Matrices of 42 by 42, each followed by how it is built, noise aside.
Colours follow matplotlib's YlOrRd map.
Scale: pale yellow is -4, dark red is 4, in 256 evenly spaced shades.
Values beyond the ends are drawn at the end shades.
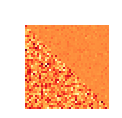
lower triangular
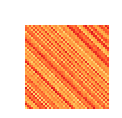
Toeplitz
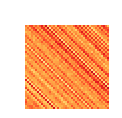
Toeplitz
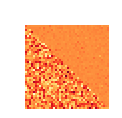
lower triangular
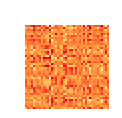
low rank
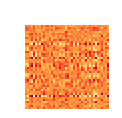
low rank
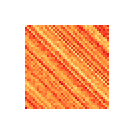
Toeplitz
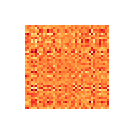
low rank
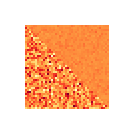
lower triangular
